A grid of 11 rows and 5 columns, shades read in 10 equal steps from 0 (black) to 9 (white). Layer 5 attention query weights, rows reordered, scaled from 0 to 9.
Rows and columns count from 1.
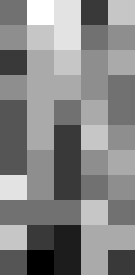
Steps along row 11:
down up up down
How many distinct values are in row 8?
4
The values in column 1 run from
2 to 8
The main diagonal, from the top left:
4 7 7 5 4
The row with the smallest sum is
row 11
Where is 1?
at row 10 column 3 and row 11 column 3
